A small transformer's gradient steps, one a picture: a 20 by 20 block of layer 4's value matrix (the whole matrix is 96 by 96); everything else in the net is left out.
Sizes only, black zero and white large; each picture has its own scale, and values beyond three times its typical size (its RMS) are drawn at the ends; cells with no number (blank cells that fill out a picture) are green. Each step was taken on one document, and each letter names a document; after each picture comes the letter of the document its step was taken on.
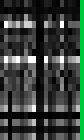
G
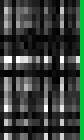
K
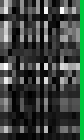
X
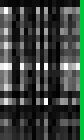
X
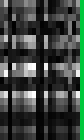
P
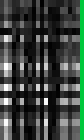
X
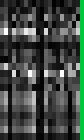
P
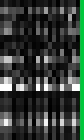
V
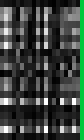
X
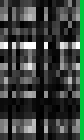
P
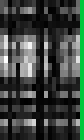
P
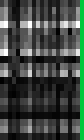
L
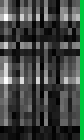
X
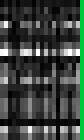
L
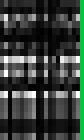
G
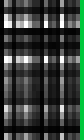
K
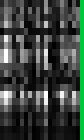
X
